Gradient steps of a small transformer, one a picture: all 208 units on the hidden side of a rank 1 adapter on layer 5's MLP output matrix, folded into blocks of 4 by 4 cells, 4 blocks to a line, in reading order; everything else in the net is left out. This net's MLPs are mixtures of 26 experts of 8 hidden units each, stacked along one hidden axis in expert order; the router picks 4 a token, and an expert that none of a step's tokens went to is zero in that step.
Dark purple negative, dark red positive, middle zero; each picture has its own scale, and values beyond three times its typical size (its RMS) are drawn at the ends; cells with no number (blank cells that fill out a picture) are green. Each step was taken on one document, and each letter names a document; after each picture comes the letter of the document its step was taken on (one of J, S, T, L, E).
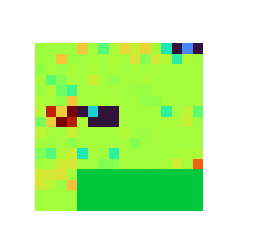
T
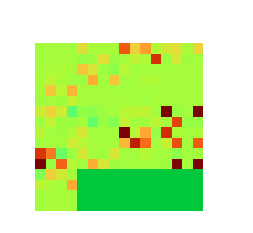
T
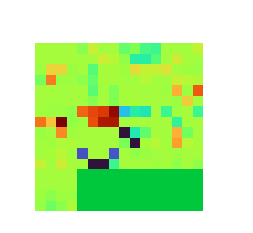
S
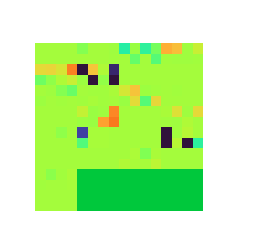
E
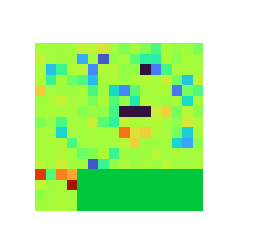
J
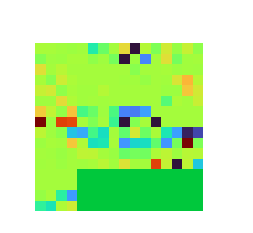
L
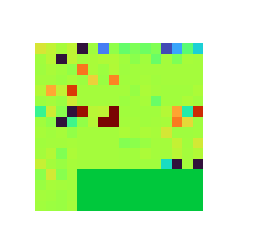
T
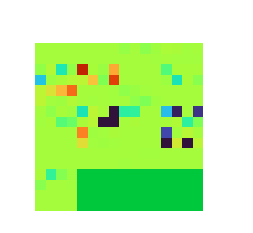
E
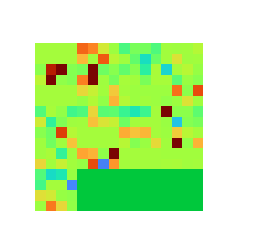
S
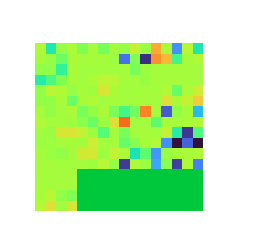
L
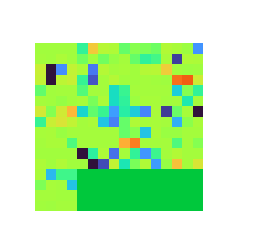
J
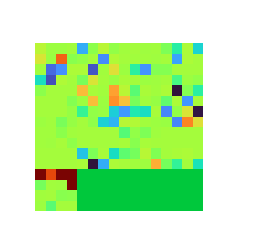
J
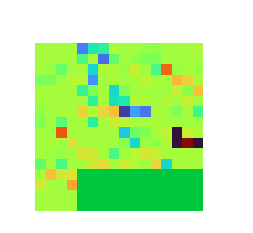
J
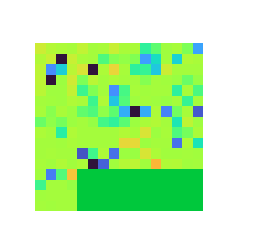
J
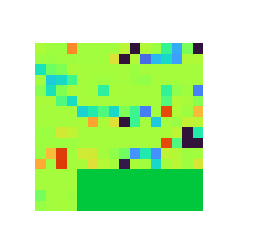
L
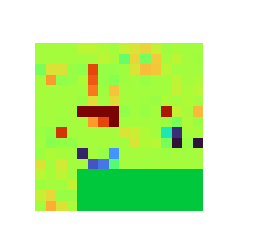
S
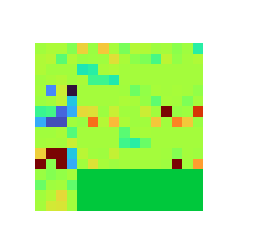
T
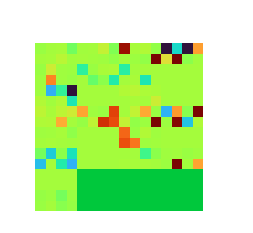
T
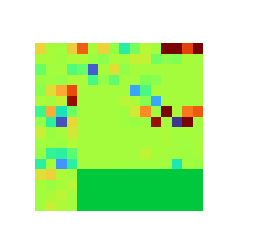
T
